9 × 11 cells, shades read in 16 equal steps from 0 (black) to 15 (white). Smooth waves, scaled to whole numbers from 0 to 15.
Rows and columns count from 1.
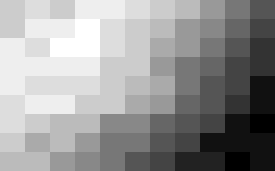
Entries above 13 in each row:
2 3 3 4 1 2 0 0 0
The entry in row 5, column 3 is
13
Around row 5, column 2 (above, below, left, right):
14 14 14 13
